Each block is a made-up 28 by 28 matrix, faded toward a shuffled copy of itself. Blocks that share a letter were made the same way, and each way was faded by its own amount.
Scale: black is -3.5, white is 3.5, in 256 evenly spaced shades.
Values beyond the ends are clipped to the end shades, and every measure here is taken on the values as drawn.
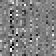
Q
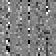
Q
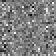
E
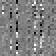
Q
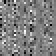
Q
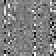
Q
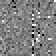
E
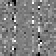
Q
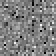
E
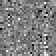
E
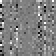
Q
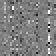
Q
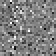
E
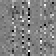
Q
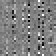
Q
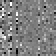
Q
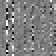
Q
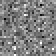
E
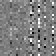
Q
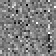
E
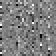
Q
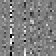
Q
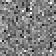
E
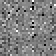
E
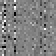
Q
